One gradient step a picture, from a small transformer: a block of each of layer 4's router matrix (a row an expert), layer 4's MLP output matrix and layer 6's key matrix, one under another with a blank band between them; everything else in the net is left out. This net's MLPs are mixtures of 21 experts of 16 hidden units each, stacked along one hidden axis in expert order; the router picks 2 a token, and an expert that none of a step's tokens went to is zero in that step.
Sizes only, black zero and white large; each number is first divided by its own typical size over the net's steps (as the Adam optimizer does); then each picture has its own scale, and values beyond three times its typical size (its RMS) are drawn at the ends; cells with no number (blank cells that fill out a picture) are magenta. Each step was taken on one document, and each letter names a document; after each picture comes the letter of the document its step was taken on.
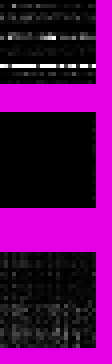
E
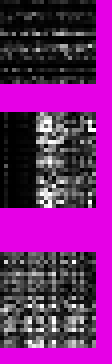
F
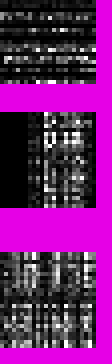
F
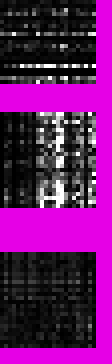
F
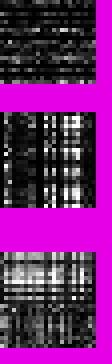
F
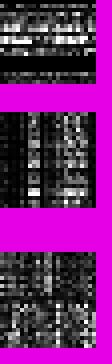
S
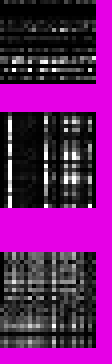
F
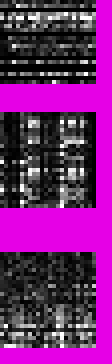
S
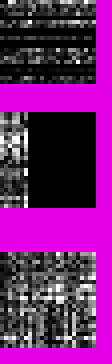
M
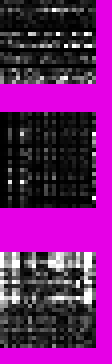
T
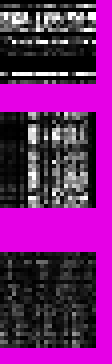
S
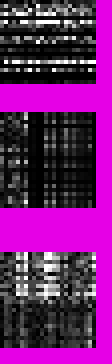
M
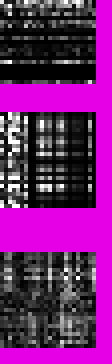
M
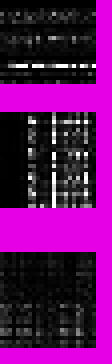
E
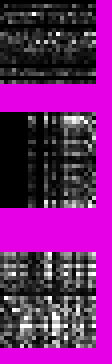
F
